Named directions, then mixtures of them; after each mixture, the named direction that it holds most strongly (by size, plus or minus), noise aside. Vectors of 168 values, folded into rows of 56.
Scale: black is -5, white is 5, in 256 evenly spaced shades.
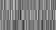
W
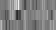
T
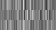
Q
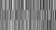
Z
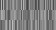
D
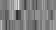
T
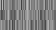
D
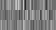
Q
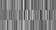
Q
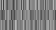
D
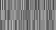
D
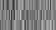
W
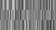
Z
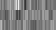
T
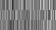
Z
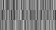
W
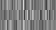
Q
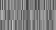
D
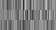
Q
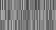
D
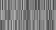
D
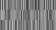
D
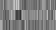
T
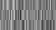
W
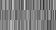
Z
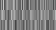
D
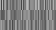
D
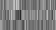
W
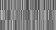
D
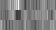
T
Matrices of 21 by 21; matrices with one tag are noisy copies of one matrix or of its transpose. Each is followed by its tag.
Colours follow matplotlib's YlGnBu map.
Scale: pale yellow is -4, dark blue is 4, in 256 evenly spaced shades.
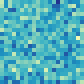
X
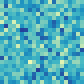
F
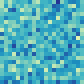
X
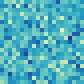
F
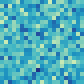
F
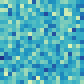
X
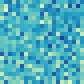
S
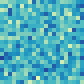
X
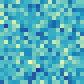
F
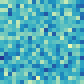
X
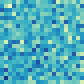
S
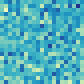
S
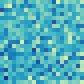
S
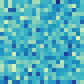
X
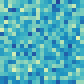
X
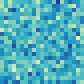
X
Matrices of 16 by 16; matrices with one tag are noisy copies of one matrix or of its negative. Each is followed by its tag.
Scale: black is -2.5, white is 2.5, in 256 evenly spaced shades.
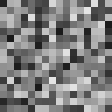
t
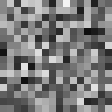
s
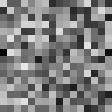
t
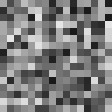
t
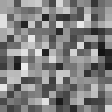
s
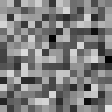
s
